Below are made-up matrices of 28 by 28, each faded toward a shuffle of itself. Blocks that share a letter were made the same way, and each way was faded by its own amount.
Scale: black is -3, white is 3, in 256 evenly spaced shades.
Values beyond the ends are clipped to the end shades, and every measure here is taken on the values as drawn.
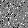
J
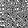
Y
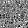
Y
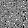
J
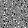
J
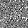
Y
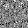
Y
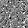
Y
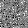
J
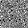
Y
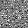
Y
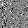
J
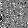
J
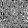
Y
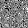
Y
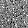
J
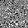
Y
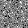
J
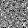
Y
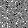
J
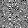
Y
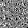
Y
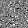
Y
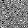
Y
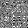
Y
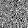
Y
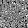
Y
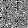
J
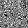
Y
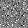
Y
